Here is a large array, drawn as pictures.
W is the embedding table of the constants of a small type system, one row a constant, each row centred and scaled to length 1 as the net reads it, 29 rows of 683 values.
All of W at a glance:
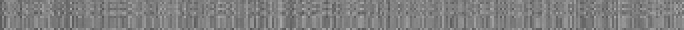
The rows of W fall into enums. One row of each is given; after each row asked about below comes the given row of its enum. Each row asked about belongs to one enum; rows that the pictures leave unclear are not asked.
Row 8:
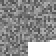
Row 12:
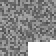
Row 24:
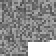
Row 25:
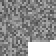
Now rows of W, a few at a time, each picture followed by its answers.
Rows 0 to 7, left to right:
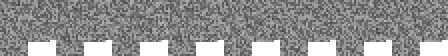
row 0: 12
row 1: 24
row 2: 8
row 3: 24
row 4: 25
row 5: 12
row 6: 12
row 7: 25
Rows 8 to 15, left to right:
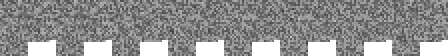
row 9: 8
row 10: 25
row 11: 12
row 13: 12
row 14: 12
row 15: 24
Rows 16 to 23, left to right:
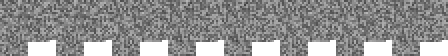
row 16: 8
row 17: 8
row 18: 25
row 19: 24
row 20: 24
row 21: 25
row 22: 25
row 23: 24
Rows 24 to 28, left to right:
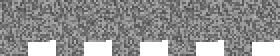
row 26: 25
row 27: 24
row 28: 12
